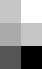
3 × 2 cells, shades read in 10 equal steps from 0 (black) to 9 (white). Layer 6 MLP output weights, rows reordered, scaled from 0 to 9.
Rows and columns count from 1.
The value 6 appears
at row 2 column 1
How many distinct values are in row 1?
2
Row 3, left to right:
3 0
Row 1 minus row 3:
4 9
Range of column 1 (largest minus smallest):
4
